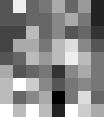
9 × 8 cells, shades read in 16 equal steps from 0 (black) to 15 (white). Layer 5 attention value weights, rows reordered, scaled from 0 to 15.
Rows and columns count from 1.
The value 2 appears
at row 1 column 8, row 2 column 8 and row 9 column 5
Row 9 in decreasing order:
15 15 15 12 11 11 10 2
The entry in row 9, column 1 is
15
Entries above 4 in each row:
7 7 5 7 8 7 8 7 7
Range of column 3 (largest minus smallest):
9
